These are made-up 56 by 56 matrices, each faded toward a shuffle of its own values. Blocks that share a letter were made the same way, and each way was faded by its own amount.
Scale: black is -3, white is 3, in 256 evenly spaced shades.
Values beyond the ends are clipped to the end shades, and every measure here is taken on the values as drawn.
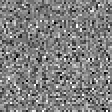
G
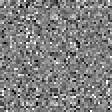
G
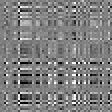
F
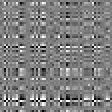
F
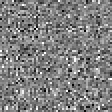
G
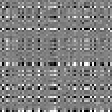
F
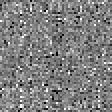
G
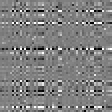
F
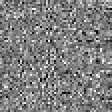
G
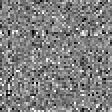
G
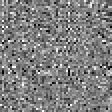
G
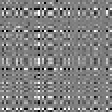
F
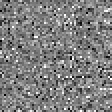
G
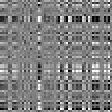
F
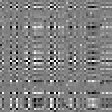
F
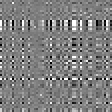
F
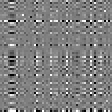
F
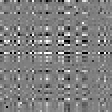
F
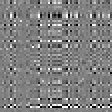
F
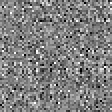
G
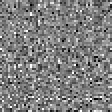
G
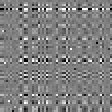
F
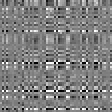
F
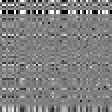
F
